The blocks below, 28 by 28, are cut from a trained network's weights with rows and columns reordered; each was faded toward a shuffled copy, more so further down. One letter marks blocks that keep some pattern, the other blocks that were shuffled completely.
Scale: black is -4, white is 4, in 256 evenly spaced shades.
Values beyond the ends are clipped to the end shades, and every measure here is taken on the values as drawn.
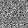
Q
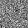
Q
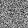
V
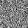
Q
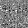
Q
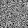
Q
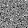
V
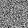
V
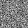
V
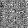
Q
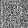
Q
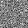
Q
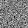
V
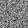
V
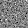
V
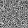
Q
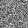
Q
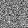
Q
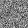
V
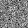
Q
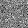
V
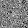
V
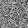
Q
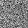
V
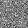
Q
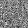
V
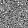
V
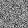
V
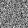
V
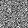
Q
